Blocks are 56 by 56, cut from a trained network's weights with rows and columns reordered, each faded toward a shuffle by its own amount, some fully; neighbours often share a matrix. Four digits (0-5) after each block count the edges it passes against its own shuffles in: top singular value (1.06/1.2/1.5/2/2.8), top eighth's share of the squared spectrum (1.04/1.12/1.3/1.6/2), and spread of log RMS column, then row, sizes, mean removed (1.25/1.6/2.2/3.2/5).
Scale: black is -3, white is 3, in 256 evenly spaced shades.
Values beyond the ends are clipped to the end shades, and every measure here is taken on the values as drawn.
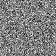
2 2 0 0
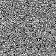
2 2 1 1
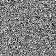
0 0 0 0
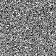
2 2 1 0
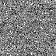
1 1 0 0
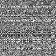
4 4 0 3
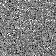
0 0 0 0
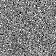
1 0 0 0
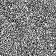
0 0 0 0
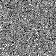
0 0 0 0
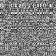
4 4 1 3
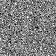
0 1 0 0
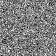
0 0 0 0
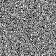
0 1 0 0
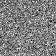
0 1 0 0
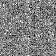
2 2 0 0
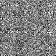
2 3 0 2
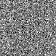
2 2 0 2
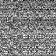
4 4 0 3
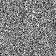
1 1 0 0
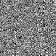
3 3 1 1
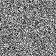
2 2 0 0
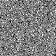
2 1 0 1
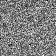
1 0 0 0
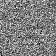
1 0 0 0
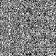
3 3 2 1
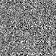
2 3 1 2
